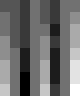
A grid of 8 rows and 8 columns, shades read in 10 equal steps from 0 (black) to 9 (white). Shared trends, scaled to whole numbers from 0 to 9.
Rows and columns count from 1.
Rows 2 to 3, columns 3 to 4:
2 4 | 2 4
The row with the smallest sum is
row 1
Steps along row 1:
same down up down down up same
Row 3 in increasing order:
1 2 3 4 4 4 4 6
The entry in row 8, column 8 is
9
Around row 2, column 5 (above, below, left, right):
3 4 4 2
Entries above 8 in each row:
0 0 0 0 0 0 0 1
